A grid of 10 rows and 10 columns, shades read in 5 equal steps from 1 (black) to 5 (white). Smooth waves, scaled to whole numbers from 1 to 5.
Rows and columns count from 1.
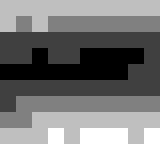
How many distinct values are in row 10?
1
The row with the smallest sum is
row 5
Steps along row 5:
same same same same same same same up same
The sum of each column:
29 29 30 31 30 30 30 30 30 32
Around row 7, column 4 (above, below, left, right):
2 4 3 3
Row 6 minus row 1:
-2 -2 -2 -2 -2 -2 -2 -2 -2 -2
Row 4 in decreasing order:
2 2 2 2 2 1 1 1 1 1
